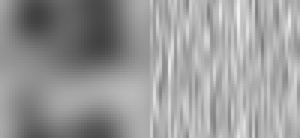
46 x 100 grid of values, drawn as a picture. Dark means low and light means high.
The table splits into one row of 2 panels. Panel 1,1: middling, smooth, strong in contrast. Panel 1,2: high, streaked downward.
